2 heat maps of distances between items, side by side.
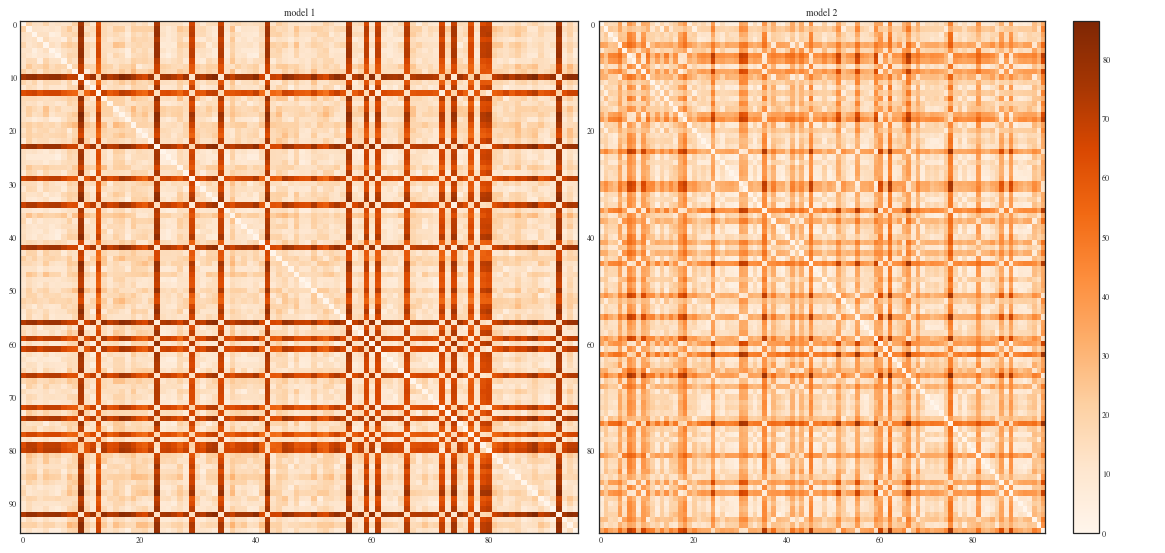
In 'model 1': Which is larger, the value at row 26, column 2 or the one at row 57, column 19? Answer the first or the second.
the second
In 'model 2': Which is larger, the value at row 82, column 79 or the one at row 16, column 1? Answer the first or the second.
the second
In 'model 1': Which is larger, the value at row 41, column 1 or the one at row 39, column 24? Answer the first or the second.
the first
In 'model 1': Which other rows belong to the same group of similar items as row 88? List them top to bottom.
0, 1, 2, 3, 4, 5, 6, 7, 8, 9, 11, 12, 14, 15, 16, 17, 18, 19, 20, 21, 22, 24, 25, 26, 27, 28, 30, 31, 32, 33, 35, 36, 37, 38, 39, 40, 41, 43, 44, 45, 46, 47, 48, 49, 50, 51, 52, 53, 54, 55, 57, 58, 60, 62, 63, 64, 65, 67, 68, 69, 70, 71, 73, 75, 76, 78, 81, 82, 83, 84, 85, 86, 87, 89, 90, 91, 93, 94, 95
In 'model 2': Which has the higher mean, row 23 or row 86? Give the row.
86
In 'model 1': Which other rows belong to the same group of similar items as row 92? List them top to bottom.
10, 13, 23, 29, 34, 42, 56, 59, 61, 66, 72, 74, 77, 79, 80
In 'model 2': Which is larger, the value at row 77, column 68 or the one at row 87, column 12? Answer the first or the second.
the first
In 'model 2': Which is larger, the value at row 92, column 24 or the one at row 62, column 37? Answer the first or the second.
the second
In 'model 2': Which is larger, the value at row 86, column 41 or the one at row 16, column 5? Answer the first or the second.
the first
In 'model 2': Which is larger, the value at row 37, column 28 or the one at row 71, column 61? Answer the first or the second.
the first
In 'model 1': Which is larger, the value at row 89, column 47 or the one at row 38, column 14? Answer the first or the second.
the first
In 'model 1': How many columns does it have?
96
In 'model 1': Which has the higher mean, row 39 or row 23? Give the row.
23
